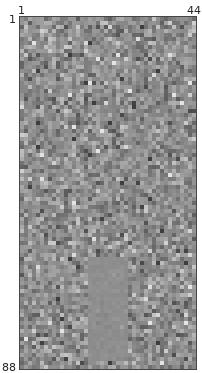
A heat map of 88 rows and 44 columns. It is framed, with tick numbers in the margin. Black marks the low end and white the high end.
Seam: none. Slope: none. Odd patch: calmer, in the bottom middle. Stripes: none. Grain: fine. Mirror symmetry: none. Calmest part: bottom middle.
